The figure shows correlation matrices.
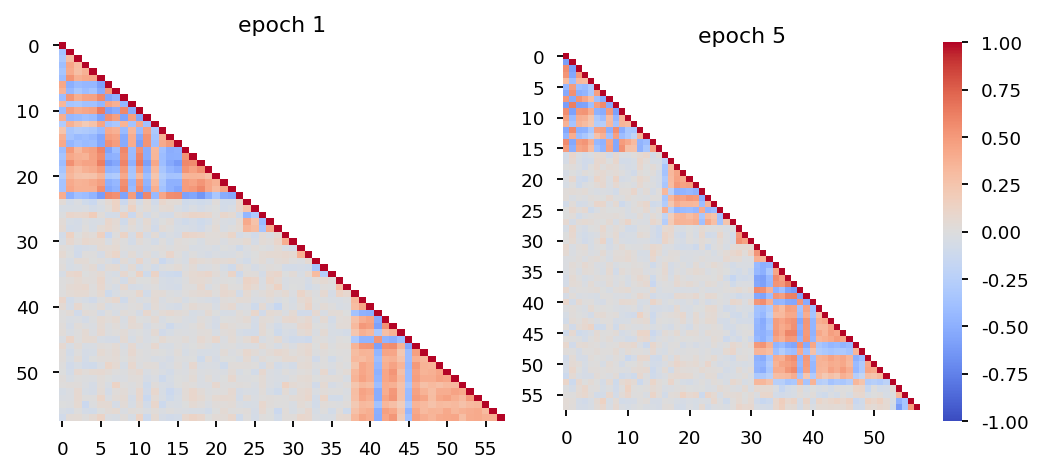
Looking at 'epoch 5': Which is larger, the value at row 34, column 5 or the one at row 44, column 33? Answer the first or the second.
the first
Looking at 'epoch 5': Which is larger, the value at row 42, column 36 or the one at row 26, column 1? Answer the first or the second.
the first
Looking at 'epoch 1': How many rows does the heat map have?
58
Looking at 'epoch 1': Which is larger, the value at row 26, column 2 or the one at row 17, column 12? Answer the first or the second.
the second
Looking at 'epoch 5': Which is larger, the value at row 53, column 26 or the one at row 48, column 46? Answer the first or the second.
the first
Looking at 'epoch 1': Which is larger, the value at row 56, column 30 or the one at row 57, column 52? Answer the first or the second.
the second
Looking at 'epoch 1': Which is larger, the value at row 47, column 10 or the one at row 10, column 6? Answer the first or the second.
the first
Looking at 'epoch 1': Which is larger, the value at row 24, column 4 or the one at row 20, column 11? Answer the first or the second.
the first
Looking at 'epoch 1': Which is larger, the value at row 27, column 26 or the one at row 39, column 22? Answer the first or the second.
the second
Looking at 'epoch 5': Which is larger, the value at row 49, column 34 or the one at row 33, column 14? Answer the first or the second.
the first
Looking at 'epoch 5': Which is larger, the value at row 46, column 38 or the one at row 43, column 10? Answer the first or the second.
the second
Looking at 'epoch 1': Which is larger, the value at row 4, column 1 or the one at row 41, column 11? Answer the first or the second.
the first
